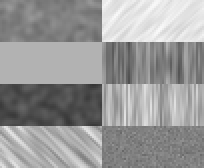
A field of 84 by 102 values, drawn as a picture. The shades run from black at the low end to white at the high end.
It is made of 4 by 2 panels. Panel 1,1: middling, blotchy, faint in contrast. Panel 1,2: very high, slanting up to the right, faint in contrast. Panel 2,1: high, flat. Panel 2,2: middling, streaked downward. Panel 3,1: low, blotchy, faint in contrast. Panel 3,2: high, streaked downward. Panel 4,1: high, slanting down to the right. Panel 4,2: middling, fine-grained, faint in contrast.
